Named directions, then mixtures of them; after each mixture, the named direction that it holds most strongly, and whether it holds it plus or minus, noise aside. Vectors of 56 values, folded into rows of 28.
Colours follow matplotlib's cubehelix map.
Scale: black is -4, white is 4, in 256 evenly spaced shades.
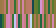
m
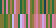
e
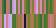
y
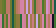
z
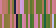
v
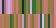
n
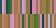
n, minus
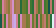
z, minus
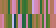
m, minus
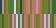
v, minus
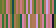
z, plus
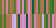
e, plus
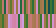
e, plus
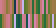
v, plus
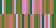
n, minus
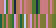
y, minus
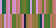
y, plus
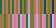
e, plus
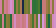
n, plus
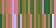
z, minus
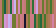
y, plus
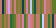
n, plus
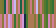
y, plus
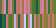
m, plus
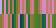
e, minus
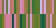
e, minus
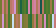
z, minus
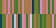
m, plus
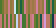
v, minus
